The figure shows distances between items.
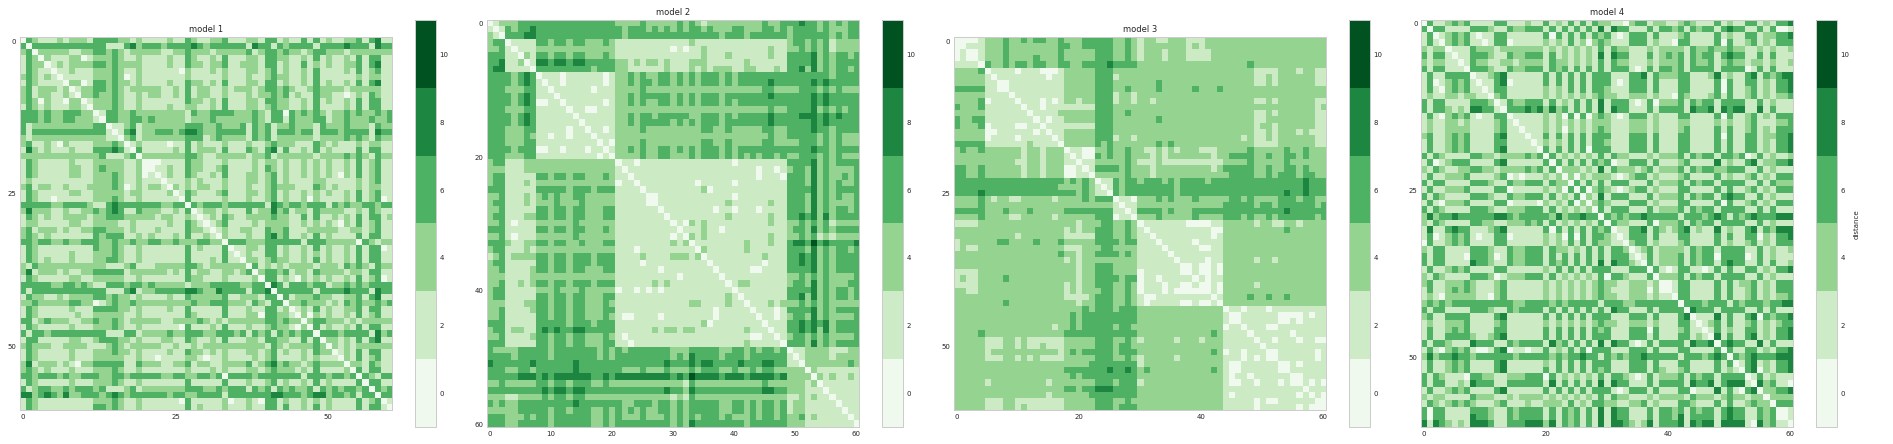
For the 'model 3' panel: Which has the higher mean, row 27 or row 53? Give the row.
27
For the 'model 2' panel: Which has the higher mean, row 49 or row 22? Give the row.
49
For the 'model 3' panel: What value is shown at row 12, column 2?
4
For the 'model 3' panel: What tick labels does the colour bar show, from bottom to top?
0, 2, 4, 6, 8, 10
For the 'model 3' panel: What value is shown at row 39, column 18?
4
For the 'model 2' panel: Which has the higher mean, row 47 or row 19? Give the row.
19
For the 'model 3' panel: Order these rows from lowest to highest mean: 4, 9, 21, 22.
9, 22, 21, 4
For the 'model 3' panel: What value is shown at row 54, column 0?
4
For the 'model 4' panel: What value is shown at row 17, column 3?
2
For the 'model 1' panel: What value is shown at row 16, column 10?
4
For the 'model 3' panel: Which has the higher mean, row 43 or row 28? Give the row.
28
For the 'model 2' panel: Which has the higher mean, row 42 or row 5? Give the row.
5
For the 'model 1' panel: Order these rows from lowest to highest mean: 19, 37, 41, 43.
37, 19, 43, 41
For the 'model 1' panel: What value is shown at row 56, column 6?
2
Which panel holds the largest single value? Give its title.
model 2
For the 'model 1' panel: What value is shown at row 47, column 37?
4
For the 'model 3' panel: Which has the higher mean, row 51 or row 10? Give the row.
51
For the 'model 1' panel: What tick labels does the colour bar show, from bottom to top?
0, 2, 4, 6, 8, 10
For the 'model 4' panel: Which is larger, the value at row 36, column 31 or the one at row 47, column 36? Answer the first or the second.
the first
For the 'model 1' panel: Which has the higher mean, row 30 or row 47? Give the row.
47
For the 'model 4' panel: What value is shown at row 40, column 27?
2
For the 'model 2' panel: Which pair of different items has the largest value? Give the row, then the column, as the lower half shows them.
53, 33
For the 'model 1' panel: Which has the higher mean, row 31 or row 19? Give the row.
19
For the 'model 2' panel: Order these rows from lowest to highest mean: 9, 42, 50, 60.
42, 9, 60, 50
